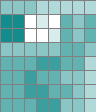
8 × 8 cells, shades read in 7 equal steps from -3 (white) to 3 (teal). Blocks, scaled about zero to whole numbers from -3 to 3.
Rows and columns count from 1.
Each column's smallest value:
0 0 -3 -3 -3 -1 -1 -1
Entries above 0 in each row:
0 4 4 2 7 5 6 5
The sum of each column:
10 10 0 1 0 4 1 -3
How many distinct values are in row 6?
4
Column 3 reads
0 -3 -3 0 1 2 2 1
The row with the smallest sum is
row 1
